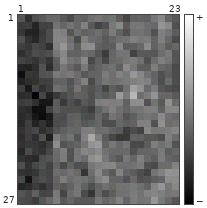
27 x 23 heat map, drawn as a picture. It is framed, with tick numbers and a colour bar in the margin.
Stripes: none. Seam: vertical, 20% of the way across, the right part higher. Ninth with the lowest average: middle left.
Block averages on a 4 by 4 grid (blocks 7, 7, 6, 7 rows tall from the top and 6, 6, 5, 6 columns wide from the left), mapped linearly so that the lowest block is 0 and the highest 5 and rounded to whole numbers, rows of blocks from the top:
1 4 4 4 | 0 3 5 4 | 0 4 3 4 | 1 4 4 5
